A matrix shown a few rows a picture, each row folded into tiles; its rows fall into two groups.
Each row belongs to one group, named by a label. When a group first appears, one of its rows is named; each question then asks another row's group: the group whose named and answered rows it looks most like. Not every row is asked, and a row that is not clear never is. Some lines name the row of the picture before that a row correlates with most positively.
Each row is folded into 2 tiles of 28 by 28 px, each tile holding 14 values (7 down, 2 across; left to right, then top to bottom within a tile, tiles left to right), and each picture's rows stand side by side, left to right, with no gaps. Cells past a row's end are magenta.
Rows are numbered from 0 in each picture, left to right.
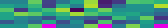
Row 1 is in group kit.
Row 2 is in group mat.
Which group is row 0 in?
kit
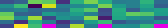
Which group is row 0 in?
mat
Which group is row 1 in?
mat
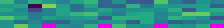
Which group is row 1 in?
kit
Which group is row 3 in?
kit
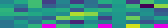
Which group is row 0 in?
kit
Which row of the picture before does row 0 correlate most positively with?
1
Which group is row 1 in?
kit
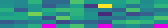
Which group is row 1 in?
mat
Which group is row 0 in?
kit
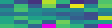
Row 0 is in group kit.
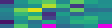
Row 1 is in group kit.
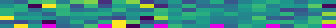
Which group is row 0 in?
mat
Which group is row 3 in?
kit
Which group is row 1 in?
kit
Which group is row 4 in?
mat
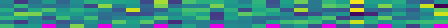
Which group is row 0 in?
kit
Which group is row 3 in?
mat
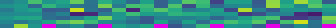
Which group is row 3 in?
kit
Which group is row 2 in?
kit
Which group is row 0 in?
mat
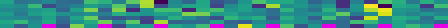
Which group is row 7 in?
mat
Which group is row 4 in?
mat
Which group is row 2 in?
kit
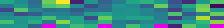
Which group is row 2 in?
mat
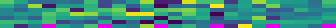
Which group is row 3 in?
mat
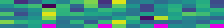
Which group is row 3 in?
kit
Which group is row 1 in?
kit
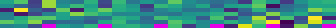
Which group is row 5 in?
mat
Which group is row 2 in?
mat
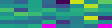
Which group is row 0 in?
kit
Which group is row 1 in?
mat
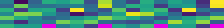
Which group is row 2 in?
kit
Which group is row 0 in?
kit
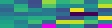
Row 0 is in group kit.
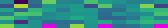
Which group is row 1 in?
mat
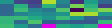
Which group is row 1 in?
kit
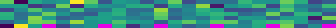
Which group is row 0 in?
mat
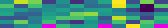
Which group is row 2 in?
mat
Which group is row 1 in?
kit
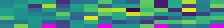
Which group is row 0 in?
mat
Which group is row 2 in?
kit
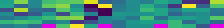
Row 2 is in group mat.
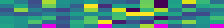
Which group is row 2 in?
kit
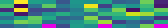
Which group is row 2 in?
kit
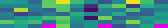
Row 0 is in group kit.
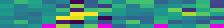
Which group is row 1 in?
kit
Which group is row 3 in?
kit
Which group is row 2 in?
kit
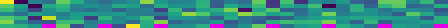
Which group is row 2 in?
mat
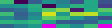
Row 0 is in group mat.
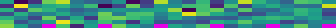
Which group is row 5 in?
mat
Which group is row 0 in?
kit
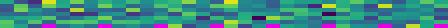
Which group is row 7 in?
mat
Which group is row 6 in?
mat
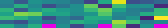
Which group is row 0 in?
kit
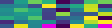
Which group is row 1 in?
mat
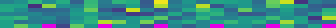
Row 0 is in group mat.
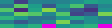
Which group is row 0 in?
kit
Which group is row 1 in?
mat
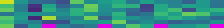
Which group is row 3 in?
kit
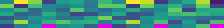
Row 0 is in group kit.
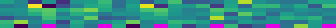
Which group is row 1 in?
mat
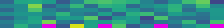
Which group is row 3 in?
kit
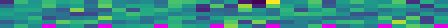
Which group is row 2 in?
kit
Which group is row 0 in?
mat
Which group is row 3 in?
mat
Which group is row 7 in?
mat
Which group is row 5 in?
kit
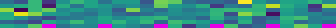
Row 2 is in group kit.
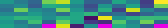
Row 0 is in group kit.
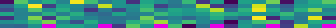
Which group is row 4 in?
mat
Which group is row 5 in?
mat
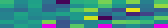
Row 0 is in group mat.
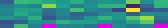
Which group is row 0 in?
mat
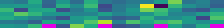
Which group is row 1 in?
mat
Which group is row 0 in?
kit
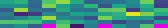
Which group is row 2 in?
kit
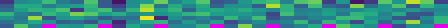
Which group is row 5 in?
kit
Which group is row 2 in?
mat
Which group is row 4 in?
mat
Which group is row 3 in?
kit
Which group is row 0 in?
mat
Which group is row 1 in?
kit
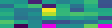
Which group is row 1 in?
kit
